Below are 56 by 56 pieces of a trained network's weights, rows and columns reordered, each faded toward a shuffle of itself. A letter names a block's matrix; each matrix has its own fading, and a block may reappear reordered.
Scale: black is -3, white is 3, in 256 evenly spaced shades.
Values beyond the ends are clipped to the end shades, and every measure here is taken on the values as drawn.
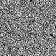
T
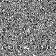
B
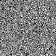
B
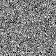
B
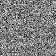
T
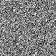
T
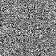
T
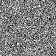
B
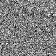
T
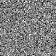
B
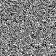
T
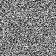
T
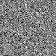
B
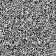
T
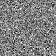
B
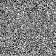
B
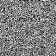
T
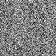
T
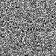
T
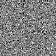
B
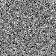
B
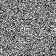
T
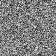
T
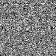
T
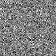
B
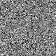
B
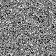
B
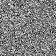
B
